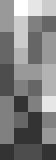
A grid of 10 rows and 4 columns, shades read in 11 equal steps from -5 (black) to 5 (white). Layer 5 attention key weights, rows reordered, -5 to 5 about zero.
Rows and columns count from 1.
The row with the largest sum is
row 1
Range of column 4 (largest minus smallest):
7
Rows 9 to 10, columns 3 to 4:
-3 1 / -2 -3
